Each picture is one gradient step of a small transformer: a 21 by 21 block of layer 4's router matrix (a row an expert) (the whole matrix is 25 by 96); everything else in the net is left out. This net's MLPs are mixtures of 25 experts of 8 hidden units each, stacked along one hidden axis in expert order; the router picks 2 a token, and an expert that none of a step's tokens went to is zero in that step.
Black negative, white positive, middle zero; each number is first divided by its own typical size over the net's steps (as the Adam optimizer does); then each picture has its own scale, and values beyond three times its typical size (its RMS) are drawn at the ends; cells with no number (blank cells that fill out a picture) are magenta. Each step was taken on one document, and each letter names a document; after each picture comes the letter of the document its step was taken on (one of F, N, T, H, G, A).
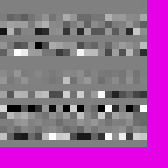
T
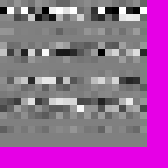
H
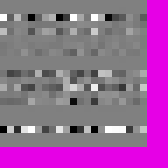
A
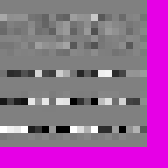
A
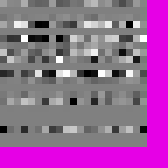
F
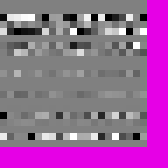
T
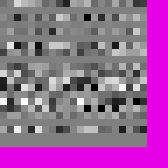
H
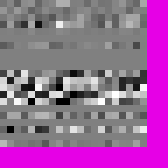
H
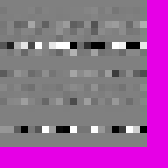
A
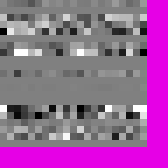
T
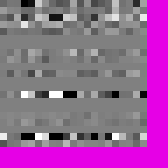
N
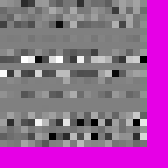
N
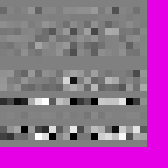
A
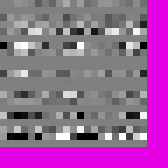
T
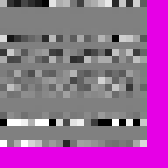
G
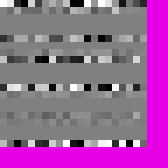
G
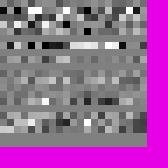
H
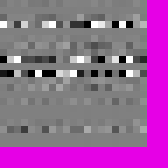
F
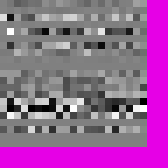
H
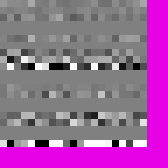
G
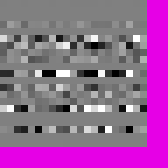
F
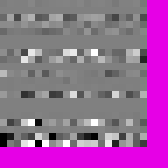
N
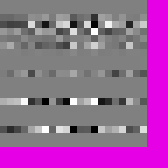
A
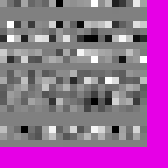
F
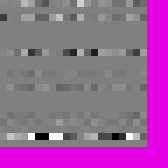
N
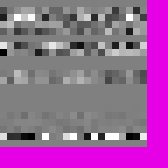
T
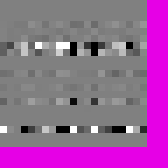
A
